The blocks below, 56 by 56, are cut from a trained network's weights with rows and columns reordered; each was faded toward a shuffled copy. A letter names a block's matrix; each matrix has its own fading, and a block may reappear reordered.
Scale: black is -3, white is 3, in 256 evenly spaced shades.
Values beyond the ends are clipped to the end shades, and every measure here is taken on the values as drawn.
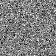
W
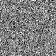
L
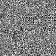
L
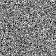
W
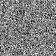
W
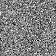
W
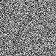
W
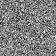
W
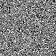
W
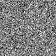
W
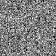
L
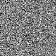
L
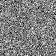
W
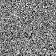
L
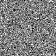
W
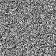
L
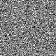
L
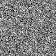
L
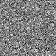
L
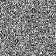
L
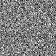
L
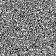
L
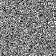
L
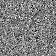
W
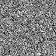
L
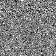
W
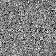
W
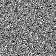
W
